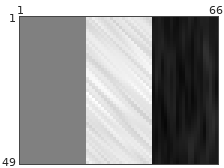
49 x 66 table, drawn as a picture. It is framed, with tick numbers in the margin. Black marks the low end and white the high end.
It is made of 1 by 3 panels. Panel 1,1: middling, flat. Panel 1,2: very high, slanting down to the right, faint in contrast. Panel 1,3: very low, streaked downward, faint in contrast.
